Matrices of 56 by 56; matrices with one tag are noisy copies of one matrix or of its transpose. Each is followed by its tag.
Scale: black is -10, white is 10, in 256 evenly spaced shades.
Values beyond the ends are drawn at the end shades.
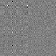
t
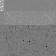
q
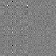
t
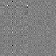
t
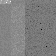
q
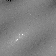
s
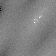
s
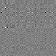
t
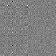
t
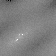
s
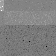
q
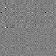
t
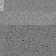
q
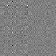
t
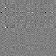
t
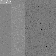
q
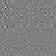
t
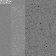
q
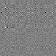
t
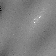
s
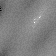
s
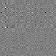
t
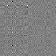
t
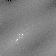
s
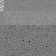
q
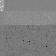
q
